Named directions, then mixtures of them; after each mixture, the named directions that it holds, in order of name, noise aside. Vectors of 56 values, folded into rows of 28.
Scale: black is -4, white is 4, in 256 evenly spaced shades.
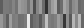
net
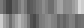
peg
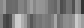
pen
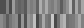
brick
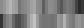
peg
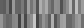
brick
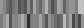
net, peg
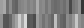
brick, pen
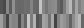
brick, net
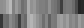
peg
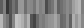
net, peg, pen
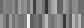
net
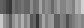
brick, peg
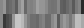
pen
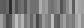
brick, peg, pen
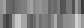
pen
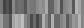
brick, peg, pen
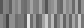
brick, net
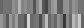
net
